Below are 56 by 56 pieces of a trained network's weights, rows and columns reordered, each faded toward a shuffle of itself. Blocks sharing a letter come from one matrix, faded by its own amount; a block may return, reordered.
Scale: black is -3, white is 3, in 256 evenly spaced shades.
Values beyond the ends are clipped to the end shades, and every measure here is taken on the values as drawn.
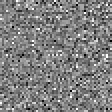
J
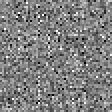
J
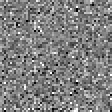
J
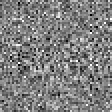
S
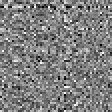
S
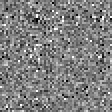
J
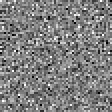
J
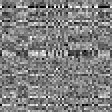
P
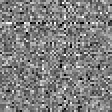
S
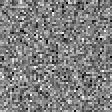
J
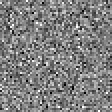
J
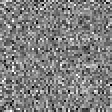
S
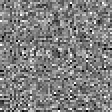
S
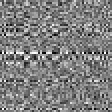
P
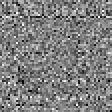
S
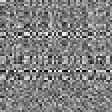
P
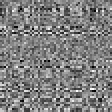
P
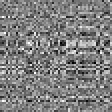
P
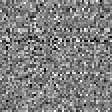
S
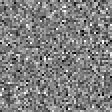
J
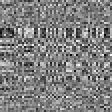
P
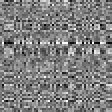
P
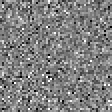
J
